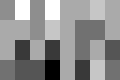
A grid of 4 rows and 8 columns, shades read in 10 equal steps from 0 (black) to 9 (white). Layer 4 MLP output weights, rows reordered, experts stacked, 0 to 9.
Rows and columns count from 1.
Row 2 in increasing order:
4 4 5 6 6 6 6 7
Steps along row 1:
up down up down same up down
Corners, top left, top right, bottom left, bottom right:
5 6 4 4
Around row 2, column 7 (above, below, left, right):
7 6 4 6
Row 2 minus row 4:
2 3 2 7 0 2 -3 2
